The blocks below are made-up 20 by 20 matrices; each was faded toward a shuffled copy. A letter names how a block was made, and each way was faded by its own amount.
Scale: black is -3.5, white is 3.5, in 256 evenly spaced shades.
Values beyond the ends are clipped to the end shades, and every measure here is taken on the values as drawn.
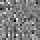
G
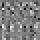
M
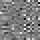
M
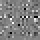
M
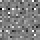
M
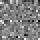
G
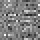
M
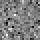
G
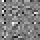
M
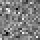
G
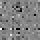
M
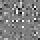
M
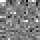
M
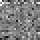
G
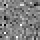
G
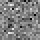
G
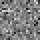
G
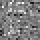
G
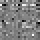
M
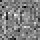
G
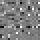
M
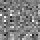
M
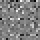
M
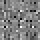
M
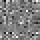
M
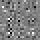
M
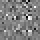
M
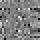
M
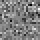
G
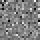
G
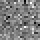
G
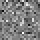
G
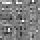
M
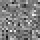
G
